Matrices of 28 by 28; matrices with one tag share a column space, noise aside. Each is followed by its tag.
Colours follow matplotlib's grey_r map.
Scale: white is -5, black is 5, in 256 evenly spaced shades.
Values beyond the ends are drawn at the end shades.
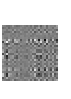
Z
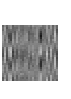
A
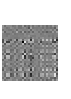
Z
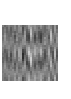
A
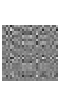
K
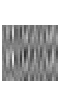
A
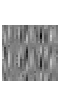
A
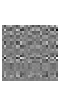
K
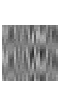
A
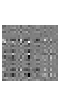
Z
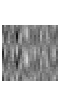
A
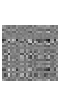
Z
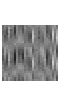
A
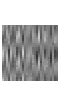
A
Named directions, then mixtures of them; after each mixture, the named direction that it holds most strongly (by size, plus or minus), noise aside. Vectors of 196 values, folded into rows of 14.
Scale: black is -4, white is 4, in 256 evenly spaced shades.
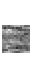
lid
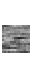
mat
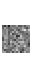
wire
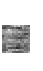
lid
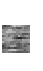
mat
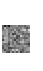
wire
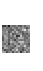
wire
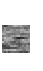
mat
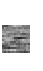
mat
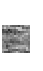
lid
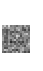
wire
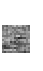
mat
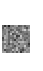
wire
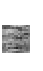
lid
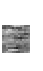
lid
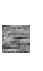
mat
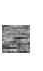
mat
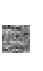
lid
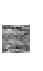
lid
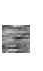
mat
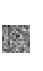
wire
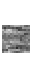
lid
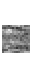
lid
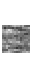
lid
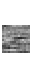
mat
